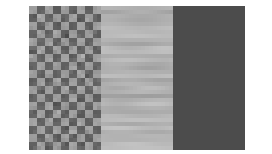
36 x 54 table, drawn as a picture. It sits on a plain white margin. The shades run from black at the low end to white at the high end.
It is made of 1 by 3 panels. Panel 1,1: middling, checkered, strong in contrast. Panel 1,2: high, streaked across, faint in contrast. Panel 1,3: low, flat.
